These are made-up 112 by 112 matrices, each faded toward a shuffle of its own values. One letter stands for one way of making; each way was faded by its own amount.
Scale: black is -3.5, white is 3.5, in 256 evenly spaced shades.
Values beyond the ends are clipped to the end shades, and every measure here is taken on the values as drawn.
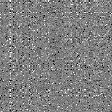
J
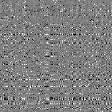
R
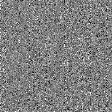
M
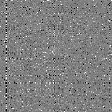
J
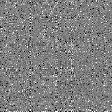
J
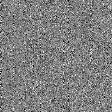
M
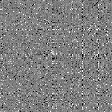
J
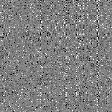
J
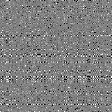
R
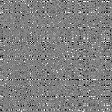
R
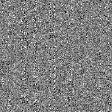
M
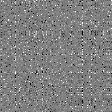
J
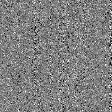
M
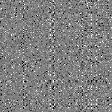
J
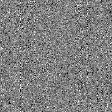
M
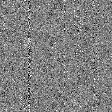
M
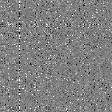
J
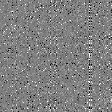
J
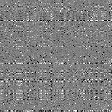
R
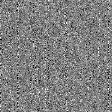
M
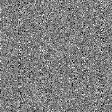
M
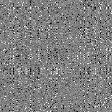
J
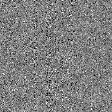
M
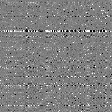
R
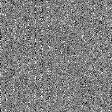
M
